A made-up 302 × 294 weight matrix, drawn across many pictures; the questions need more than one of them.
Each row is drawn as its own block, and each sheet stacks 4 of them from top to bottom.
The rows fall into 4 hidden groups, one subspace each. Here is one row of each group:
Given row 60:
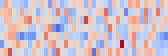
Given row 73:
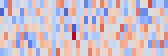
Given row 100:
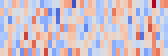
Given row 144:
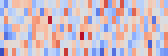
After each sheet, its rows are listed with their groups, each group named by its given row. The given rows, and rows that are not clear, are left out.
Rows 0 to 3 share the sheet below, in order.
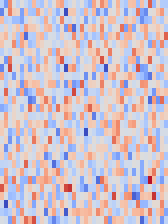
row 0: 73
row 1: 73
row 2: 100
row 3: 100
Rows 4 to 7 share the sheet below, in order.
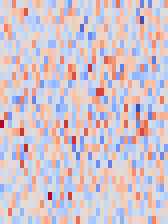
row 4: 144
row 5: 60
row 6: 73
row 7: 100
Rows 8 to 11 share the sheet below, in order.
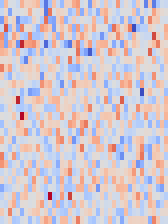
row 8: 73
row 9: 60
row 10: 60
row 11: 100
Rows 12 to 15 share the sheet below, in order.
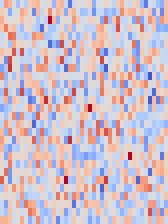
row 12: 144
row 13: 73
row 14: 60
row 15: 73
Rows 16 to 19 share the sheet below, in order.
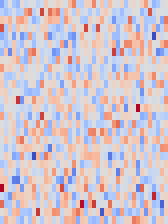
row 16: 100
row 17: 60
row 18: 60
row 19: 144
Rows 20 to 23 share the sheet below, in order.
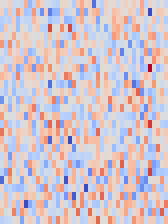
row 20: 100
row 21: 100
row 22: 100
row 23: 73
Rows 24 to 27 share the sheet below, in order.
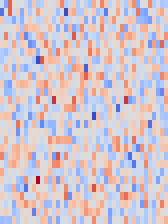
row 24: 73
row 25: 144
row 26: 100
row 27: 60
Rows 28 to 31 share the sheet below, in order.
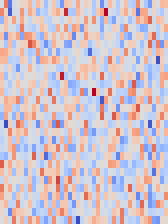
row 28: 73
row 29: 144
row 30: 60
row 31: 100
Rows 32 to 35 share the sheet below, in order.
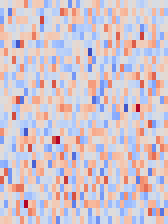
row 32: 60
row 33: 60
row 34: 60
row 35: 73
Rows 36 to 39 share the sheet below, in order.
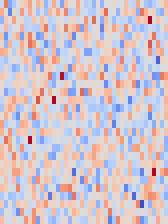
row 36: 73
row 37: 144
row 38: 144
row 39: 100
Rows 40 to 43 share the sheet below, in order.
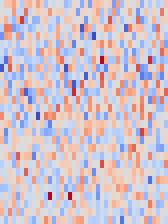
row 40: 144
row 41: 73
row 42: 144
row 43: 100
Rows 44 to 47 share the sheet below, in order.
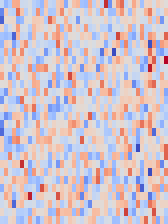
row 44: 144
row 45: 100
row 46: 144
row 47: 144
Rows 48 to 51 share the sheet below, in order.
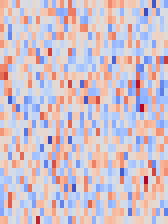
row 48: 60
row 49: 144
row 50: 100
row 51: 60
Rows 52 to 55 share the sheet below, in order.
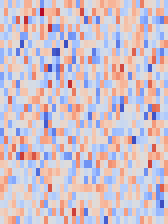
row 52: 100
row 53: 100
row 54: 73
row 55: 144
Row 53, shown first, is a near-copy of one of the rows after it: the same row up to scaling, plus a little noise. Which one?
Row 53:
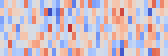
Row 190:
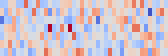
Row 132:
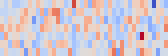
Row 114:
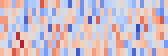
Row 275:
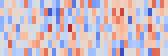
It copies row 275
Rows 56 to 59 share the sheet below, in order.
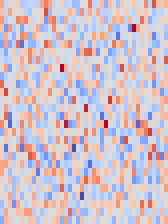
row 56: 73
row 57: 60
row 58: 73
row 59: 144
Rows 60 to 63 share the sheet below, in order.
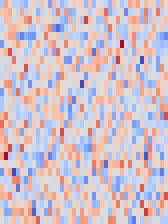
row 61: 144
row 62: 144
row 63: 100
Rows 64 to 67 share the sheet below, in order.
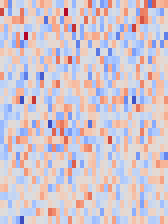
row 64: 73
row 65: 60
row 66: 60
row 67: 144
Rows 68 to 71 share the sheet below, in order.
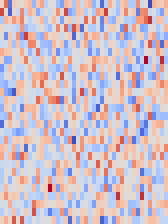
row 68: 73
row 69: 144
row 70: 73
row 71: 144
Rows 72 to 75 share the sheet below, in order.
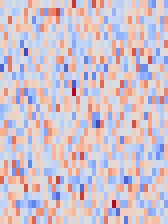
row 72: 100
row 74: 144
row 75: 60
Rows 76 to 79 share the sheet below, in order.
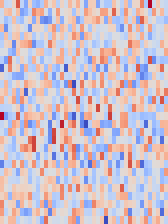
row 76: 144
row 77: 73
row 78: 60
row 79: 144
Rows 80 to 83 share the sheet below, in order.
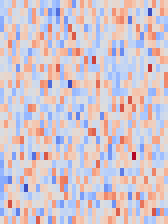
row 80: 100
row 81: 100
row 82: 60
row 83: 60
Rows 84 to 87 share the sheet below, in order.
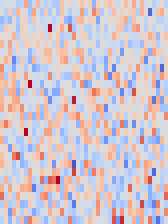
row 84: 100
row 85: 144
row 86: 60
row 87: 100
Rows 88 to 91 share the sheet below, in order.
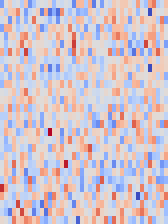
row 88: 100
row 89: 100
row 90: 144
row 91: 100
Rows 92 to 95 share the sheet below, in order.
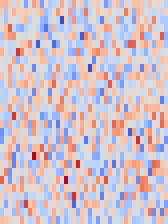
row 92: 144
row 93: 60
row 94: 100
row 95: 73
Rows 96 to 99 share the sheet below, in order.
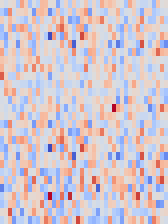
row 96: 60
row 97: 144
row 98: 60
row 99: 100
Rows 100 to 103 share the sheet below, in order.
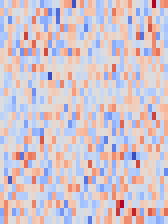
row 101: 144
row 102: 60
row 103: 60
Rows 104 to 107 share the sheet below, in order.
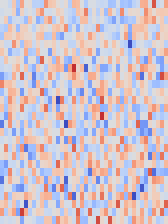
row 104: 60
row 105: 144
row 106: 73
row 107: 73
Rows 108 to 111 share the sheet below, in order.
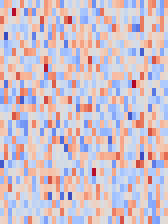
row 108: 100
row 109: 73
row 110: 60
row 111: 100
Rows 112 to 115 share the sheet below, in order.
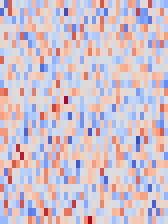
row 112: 73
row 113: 100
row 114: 100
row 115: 73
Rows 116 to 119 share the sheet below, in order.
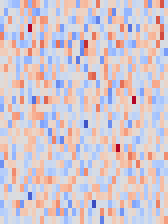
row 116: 144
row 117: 60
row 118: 60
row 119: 144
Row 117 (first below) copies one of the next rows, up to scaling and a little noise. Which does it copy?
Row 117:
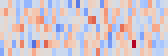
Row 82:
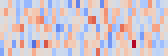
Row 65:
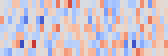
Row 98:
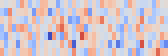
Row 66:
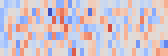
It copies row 82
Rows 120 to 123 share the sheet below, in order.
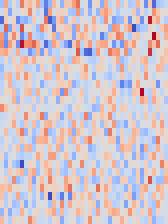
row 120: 73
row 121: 60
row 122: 144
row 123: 100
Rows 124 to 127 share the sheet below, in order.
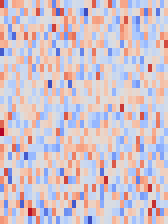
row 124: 60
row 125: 100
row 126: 144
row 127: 73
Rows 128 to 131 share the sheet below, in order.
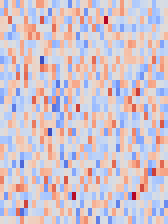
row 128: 60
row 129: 100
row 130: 144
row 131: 73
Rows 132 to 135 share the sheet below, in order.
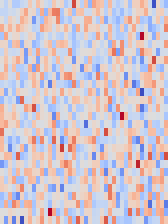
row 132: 100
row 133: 100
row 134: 60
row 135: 144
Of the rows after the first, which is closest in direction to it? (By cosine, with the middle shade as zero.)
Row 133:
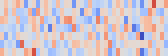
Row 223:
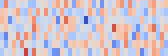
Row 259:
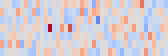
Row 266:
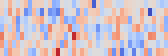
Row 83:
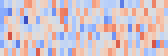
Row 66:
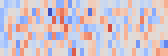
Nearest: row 223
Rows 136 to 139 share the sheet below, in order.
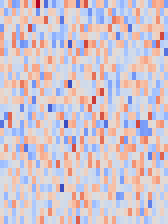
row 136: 144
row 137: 60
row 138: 73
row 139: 144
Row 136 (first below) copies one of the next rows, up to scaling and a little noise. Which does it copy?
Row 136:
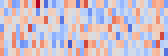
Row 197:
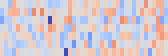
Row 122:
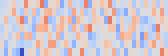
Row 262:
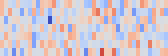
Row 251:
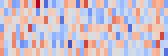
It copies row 251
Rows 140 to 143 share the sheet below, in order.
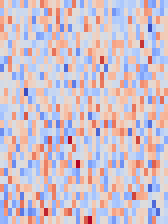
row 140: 100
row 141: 73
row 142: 100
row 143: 73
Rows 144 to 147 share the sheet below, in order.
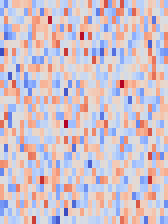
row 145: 60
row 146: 73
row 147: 100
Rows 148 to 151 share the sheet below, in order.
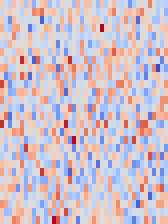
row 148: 144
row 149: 60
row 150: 73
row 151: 100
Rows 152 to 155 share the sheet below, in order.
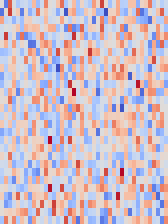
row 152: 73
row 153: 100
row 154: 100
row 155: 144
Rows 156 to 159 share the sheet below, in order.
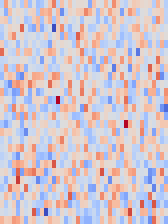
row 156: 60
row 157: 144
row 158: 60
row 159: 60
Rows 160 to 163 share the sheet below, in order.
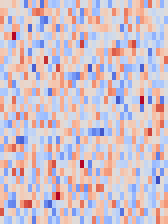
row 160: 144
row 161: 60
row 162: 60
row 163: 60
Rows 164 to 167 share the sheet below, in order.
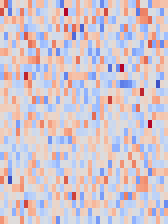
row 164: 73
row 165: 60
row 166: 100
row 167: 73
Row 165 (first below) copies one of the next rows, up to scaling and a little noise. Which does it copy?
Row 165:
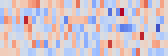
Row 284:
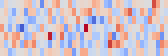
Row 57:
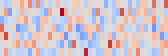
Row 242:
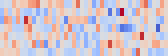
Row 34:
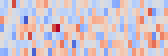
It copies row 242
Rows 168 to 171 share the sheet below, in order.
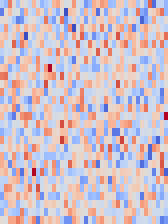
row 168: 73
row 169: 144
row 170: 60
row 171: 60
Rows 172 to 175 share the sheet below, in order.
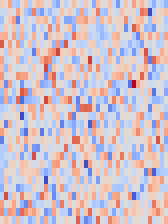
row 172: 100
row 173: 73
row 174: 60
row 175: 73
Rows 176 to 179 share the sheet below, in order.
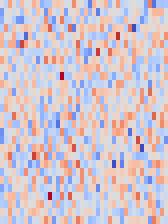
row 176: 73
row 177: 144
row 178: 100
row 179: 100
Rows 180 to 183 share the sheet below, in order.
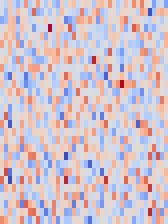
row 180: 100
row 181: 60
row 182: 73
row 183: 73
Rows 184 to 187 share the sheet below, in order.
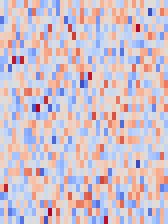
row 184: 100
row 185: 60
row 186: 60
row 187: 144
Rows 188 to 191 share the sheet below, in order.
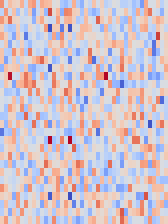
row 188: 100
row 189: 60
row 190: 100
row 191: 100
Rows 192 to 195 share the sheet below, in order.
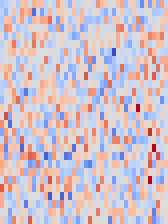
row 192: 144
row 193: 60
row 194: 73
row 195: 100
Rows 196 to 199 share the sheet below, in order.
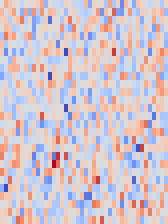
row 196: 144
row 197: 144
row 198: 100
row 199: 144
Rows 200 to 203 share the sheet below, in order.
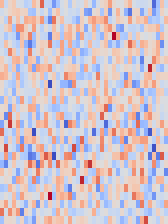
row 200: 60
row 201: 100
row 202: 73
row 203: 100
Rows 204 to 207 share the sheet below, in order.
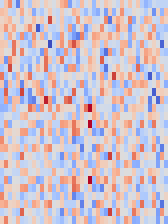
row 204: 144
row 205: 73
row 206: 60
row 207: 60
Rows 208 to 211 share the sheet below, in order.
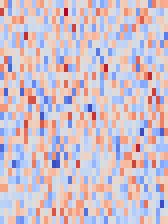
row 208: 73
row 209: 73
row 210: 100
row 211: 144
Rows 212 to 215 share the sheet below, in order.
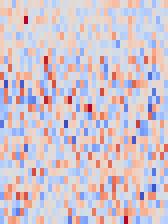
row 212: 60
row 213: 73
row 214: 73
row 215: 60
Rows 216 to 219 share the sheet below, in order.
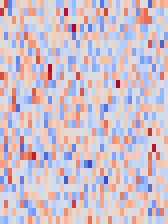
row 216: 73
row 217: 144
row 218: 73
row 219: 73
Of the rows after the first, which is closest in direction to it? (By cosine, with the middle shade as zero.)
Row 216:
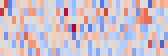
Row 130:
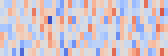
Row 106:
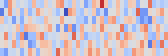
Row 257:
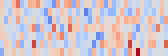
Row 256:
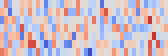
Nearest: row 256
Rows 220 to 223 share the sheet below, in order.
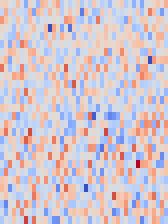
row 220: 100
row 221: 73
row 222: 60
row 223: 100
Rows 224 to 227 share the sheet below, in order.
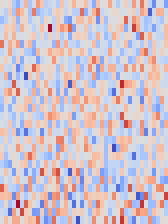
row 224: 100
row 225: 60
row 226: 60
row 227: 100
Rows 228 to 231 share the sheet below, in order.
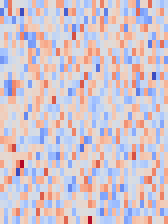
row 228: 73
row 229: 144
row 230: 144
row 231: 60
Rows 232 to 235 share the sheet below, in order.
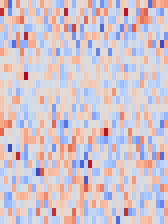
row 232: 73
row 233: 60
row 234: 60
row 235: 144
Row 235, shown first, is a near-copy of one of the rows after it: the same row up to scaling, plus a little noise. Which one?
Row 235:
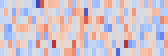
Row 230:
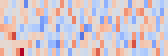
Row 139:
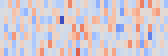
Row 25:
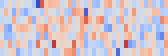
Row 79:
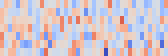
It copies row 25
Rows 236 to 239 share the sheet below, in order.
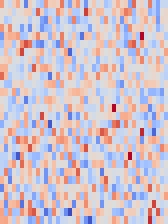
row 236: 144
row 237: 144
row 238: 60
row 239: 73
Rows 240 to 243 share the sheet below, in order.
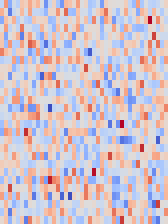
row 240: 73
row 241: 60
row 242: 60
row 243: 100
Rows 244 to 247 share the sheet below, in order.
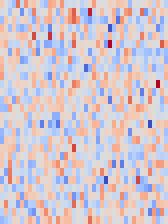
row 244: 60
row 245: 60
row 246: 100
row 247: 73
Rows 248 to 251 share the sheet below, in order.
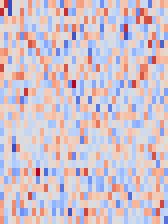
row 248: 73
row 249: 73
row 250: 144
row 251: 144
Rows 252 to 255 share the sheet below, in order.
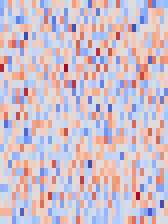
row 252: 73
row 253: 73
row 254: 60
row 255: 100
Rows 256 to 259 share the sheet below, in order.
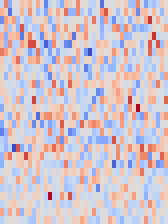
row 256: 73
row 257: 60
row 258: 144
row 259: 100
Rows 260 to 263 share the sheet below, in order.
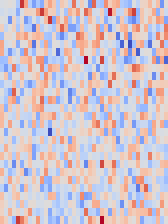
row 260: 60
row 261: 144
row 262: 144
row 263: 144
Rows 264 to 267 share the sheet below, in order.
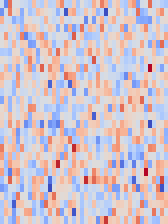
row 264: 73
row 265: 100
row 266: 100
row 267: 144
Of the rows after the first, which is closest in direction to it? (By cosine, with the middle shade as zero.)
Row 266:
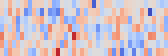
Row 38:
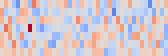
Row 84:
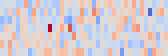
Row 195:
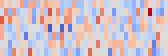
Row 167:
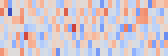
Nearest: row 84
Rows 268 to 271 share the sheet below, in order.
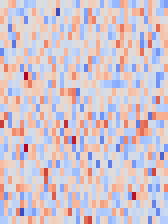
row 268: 60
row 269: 60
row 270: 73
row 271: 73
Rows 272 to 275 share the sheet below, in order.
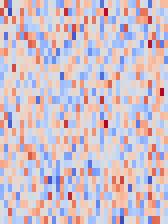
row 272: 73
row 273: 144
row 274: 73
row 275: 100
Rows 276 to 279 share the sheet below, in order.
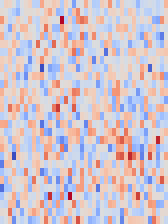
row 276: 144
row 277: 100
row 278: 60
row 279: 100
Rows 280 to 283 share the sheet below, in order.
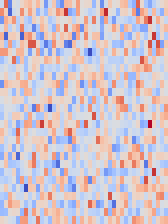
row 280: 73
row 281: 60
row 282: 100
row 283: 60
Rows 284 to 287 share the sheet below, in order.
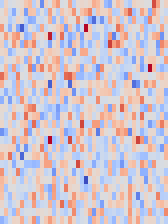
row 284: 60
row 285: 100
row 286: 100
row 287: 60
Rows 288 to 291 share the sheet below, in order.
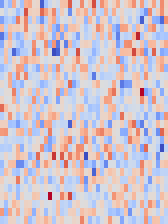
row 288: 100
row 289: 60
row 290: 144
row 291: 100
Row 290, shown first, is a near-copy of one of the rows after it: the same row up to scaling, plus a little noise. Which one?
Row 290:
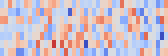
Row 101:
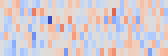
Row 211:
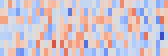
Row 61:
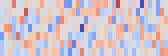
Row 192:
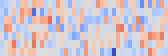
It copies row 211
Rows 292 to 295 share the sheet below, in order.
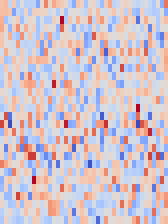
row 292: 144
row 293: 60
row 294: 73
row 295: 144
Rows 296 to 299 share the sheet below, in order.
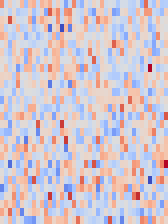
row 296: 100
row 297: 100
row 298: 60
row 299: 100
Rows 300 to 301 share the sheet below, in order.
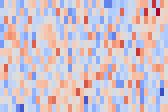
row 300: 60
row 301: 144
